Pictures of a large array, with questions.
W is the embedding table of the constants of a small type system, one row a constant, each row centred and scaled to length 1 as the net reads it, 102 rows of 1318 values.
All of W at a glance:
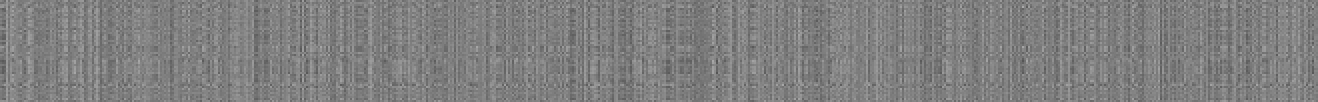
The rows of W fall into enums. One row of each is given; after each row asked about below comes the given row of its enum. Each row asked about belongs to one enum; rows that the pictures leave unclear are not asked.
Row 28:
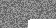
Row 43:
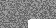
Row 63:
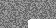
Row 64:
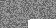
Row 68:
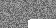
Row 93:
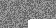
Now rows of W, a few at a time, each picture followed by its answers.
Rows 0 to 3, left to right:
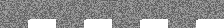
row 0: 43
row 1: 93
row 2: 64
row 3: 28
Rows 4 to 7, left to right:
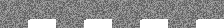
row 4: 93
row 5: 28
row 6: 93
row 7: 93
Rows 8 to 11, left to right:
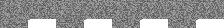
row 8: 64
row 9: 43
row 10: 63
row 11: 63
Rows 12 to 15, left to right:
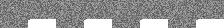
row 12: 28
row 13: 63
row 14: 43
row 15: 93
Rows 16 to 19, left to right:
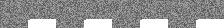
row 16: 64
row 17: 28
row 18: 93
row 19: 68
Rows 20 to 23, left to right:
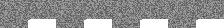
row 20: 63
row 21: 43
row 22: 64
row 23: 93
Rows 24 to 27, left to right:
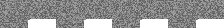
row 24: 43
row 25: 64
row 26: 93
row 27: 43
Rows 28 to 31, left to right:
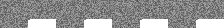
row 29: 93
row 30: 68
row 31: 63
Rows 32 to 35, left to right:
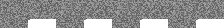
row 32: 28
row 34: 43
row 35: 63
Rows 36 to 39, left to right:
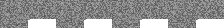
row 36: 64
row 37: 63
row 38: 64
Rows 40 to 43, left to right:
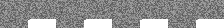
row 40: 63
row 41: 28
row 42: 64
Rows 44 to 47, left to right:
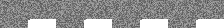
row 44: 28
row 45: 43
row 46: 93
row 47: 93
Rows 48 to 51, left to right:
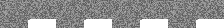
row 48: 43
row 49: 93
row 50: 93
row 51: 43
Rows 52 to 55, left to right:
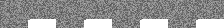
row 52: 64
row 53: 28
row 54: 63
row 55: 93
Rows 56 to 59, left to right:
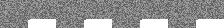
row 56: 43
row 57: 28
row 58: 28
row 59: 64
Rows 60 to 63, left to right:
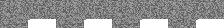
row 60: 64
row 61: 64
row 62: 64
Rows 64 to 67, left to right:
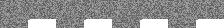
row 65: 93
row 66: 43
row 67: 64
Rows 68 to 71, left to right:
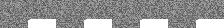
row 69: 43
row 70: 64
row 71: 43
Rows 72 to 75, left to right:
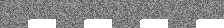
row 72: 64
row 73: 68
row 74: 63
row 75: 93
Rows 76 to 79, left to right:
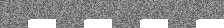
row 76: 64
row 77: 93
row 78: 43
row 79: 93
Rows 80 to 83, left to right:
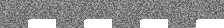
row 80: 43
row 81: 63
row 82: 43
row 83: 28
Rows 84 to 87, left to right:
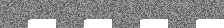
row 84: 28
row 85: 28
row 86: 64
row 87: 68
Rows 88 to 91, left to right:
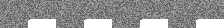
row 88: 93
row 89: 43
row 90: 28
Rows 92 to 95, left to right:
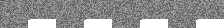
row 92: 64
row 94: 28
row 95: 43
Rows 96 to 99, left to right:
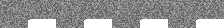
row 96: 28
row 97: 63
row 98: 43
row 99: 63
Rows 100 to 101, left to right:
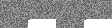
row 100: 28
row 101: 93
